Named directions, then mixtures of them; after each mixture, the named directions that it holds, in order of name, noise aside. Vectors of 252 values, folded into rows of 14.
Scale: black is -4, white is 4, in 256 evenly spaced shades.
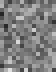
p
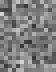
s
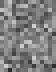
p, s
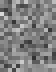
s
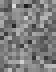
s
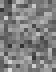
p, s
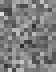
s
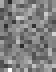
p, s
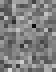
p, s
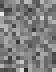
p, s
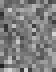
p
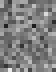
p, s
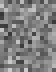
p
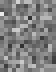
s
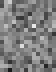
p, s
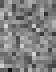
p, s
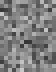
s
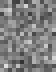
s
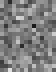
p, s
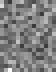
p, s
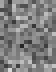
p, s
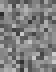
p, s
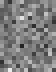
p, s
